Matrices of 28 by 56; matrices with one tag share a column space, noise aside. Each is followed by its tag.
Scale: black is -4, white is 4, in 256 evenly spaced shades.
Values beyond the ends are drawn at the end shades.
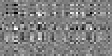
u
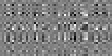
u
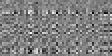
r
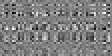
u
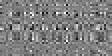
u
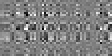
u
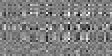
u
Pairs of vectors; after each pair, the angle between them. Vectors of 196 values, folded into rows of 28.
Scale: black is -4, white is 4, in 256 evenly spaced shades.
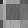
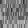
partly aligned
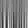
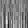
nearly opposite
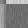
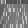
partly opposed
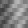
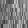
partly aligned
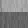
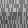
partly aligned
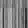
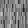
partly aligned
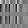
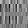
nearly parallel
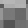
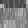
nearly opposite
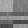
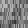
partly aligned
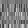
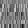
nearly opposite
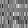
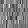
orthogonal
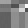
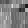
nearly opposite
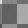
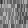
partly opposed
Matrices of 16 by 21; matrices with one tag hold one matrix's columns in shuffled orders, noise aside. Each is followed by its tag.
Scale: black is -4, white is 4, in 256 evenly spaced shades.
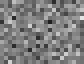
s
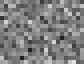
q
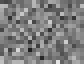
q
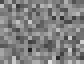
q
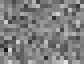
q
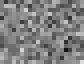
q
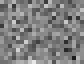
q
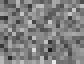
q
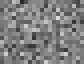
s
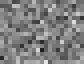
q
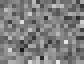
q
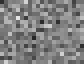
s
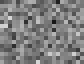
s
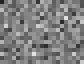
s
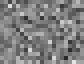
q
